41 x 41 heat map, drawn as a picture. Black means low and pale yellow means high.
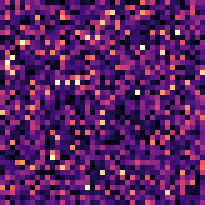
On average the colour sits 30% of the way up the scale. Neither half mirrors the other. The values are skewed, with a long tail toward high values. No single row or column stands out from its neighbours. The grain is fine, like static. No overall slope runs across the table.
